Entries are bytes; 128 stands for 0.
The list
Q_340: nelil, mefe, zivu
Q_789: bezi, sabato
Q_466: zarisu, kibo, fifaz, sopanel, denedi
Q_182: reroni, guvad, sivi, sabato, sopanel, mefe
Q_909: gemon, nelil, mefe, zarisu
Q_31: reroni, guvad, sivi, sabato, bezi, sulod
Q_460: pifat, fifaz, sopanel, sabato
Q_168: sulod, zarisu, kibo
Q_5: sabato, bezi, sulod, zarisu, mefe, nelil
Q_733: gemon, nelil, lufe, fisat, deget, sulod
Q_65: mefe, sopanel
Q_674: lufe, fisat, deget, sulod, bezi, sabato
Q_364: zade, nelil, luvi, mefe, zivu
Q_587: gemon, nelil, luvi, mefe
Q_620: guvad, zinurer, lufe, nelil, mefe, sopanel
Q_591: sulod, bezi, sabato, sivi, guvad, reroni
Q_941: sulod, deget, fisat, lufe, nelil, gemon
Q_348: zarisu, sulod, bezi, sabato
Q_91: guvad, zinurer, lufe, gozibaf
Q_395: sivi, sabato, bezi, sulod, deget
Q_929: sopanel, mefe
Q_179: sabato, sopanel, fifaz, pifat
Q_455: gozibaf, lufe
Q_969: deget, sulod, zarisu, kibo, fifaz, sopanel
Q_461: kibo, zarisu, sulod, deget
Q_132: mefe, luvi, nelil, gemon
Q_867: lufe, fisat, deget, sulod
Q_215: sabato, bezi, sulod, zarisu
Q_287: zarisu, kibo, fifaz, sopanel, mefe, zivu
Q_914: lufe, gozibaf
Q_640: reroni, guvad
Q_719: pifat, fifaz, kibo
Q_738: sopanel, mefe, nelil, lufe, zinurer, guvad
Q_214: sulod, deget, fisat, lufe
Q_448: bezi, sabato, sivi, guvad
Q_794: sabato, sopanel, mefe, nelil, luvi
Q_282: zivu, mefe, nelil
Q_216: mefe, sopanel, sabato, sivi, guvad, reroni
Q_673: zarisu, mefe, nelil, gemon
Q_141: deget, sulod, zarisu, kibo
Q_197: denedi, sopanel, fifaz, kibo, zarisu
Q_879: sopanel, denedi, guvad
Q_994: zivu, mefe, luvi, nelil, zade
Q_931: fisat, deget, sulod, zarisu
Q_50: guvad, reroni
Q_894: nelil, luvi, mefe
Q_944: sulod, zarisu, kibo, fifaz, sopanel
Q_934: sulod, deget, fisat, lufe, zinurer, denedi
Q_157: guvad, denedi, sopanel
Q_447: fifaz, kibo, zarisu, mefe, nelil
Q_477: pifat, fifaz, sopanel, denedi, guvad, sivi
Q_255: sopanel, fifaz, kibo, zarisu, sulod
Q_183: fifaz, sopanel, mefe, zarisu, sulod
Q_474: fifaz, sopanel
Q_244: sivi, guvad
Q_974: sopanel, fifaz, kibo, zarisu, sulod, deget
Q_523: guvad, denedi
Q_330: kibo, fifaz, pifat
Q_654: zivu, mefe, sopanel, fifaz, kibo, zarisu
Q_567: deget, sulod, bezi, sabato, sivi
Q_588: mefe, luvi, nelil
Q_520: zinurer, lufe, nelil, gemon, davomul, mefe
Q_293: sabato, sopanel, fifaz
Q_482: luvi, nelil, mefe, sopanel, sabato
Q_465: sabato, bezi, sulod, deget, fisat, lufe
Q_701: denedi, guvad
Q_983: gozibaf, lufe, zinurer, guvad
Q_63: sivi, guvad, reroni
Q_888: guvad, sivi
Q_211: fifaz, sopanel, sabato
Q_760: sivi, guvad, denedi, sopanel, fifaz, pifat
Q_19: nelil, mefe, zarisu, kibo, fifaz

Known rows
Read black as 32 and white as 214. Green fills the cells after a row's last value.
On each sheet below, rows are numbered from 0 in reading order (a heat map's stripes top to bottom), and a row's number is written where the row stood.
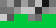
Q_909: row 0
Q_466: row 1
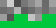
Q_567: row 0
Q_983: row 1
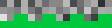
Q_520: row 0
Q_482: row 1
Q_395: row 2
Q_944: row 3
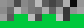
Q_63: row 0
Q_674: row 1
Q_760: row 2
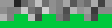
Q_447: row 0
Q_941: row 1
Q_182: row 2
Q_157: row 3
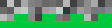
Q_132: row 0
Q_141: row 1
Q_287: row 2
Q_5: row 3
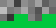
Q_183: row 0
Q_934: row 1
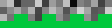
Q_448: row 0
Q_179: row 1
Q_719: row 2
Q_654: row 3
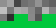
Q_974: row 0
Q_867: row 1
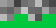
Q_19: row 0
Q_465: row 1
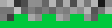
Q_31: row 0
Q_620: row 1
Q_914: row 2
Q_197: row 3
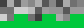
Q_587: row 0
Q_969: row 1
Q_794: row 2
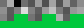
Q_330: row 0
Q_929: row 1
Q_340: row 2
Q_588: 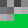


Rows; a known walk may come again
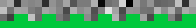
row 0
Q_944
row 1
Q_244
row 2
Q_182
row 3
Q_330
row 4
Q_477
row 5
Q_214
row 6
Q_474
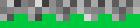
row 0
Q_789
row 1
Q_211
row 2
Q_673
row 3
Q_520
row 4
Q_282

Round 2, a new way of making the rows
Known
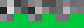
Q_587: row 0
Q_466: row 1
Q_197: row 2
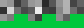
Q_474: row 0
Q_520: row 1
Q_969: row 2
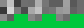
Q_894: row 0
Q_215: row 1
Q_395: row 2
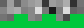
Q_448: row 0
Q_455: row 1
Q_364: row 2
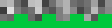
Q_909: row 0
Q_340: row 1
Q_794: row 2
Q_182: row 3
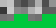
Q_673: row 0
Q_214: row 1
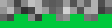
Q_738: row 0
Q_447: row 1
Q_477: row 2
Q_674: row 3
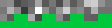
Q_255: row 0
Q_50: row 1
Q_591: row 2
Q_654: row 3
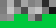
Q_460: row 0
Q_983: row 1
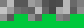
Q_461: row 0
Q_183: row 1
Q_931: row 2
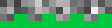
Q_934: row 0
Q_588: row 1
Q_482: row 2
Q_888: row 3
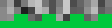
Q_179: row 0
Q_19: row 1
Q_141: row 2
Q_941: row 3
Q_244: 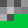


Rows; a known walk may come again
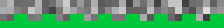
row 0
Q_5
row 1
Q_465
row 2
Q_588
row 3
Q_348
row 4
Q_214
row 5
Q_182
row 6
Q_340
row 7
Q_640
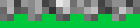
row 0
Q_929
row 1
Q_974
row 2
Q_282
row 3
Q_867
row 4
Q_944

